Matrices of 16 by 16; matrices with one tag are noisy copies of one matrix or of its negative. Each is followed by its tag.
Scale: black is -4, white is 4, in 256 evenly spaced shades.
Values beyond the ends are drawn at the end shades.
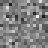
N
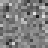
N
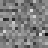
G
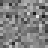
N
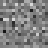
G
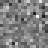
N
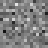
G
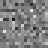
G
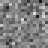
N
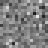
N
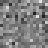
N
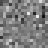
N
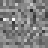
G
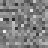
G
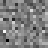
G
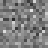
G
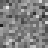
N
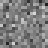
N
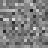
G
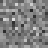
G
